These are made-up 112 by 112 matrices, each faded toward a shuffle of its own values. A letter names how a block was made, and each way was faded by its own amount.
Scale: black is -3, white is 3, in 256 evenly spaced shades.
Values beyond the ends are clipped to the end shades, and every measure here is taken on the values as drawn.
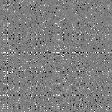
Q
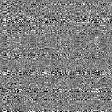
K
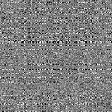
K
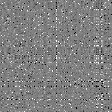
Q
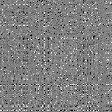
Q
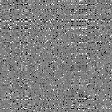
Q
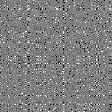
Q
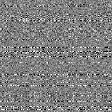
K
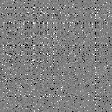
Q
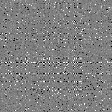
Q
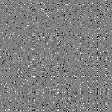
Q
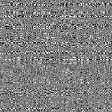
K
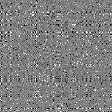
Q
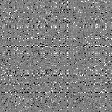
Q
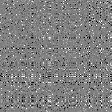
Q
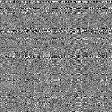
K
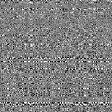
K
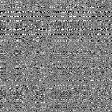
K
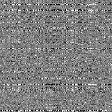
K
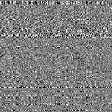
K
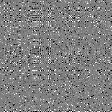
Q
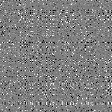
Q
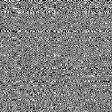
K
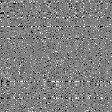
Q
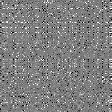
Q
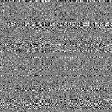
K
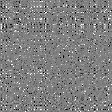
Q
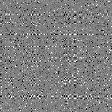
Q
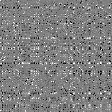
Q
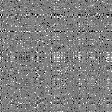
Q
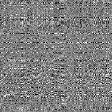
K
